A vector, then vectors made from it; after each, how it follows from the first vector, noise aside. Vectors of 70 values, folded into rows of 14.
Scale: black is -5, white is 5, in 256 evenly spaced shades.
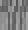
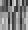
scaled up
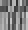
scaled up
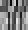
scaled up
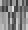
scaled up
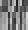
scaled up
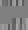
partly zeroed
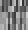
scaled up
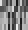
scaled up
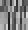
scaled up
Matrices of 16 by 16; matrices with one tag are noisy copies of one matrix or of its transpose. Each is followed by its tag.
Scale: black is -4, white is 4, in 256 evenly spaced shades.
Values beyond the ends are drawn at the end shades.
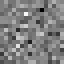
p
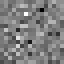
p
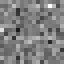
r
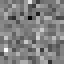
r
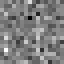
r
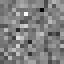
p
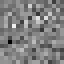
p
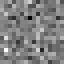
r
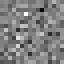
p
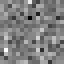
r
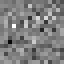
p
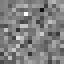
p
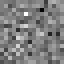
p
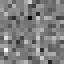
r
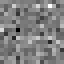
r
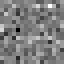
r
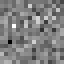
p
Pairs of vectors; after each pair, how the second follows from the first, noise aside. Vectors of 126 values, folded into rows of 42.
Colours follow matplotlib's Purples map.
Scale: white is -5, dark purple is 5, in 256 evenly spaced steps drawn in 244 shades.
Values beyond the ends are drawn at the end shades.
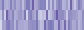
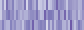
wrapped around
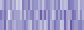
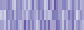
wrapped around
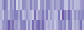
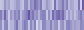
wrapped around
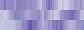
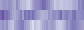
wrapped around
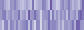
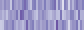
wrapped around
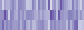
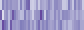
wrapped around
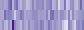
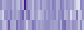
wrapped around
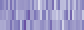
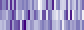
scaled up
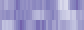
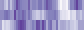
scaled up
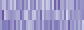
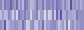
wrapped around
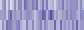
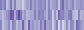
wrapped around
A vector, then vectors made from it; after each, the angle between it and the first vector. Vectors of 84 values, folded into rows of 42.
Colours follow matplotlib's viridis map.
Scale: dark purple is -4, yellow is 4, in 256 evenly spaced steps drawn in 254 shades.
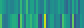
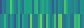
partly opposed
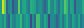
orthogonal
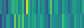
orthogonal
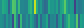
orthogonal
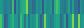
partly aligned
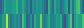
partly opposed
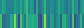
nearly parallel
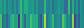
nearly parallel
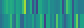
partly opposed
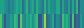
nearly parallel
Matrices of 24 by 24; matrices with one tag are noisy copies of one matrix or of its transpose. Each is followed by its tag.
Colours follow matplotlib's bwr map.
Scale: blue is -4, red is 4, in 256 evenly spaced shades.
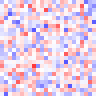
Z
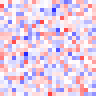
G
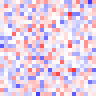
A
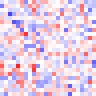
Z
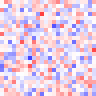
G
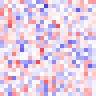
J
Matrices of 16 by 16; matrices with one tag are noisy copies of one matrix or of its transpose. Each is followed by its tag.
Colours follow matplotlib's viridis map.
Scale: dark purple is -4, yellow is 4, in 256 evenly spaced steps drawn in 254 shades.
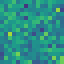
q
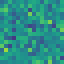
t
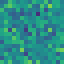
t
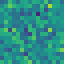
t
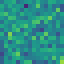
q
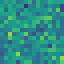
q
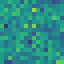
q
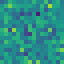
t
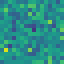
t
